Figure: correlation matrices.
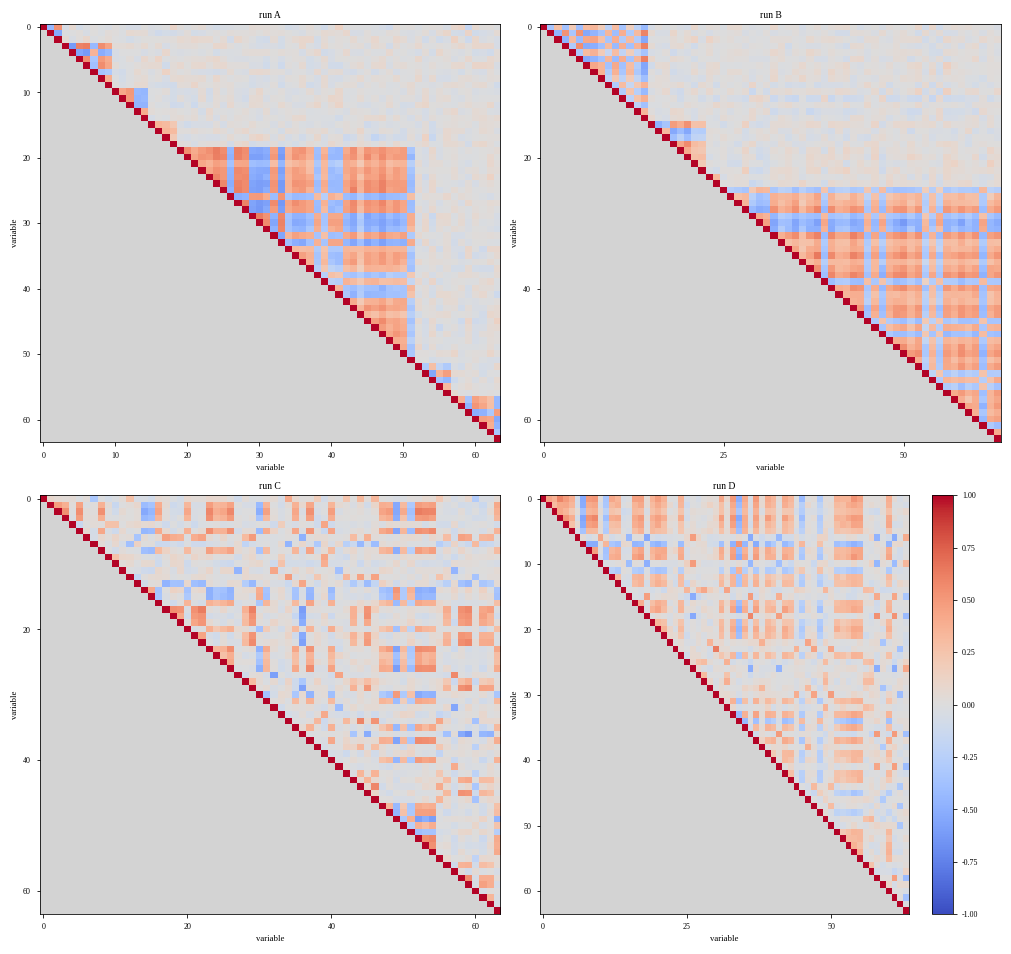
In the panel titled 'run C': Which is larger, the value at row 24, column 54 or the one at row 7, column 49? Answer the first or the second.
the first
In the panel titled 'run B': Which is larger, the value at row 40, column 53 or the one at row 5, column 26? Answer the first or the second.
the second
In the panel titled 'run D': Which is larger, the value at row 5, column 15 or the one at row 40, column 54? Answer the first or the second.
the second
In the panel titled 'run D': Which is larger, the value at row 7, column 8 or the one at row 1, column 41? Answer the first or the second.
the second
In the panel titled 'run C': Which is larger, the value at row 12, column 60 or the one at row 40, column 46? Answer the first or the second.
the second
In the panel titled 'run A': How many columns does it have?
64
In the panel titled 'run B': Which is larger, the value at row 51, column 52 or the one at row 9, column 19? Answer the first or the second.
the first
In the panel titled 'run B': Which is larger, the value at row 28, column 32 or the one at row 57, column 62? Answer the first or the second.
the first
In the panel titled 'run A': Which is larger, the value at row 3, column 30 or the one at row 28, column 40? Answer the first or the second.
the first
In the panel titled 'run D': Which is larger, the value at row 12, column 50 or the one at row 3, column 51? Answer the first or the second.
the second
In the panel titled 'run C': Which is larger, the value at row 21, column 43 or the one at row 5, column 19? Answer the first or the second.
the first
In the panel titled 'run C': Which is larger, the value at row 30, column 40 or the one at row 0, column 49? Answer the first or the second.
the second
